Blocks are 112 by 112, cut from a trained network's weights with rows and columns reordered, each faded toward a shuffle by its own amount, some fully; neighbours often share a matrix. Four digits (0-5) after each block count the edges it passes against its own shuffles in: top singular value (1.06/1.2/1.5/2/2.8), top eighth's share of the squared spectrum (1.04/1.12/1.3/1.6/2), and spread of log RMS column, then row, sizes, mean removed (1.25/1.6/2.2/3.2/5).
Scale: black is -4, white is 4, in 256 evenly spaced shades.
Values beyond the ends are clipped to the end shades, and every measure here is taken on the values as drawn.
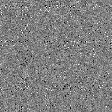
3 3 2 2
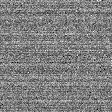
4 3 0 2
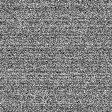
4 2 0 0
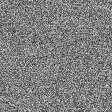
0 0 0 0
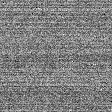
4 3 0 1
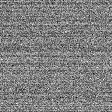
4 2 0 0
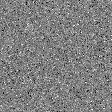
0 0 0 0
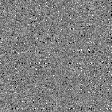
3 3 2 2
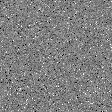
0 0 0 0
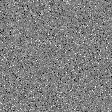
0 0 0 0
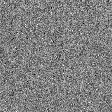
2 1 0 0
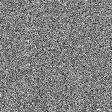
1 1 0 0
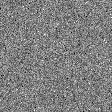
1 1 0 0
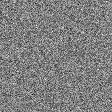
0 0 0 0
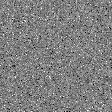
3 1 0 0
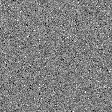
2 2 1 0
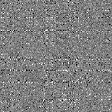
4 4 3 3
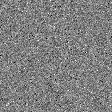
1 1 0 0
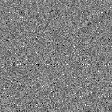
3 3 2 2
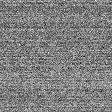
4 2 0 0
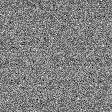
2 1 0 0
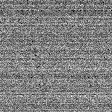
4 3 1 2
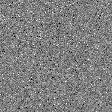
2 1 0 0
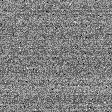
3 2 0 0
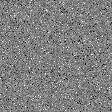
2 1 0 0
